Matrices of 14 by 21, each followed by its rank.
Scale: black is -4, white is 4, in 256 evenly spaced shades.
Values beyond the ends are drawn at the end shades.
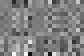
three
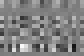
two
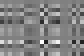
one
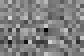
three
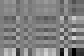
one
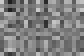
two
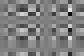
one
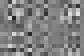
three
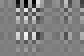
one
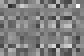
two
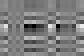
one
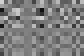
two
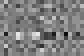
three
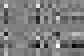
two
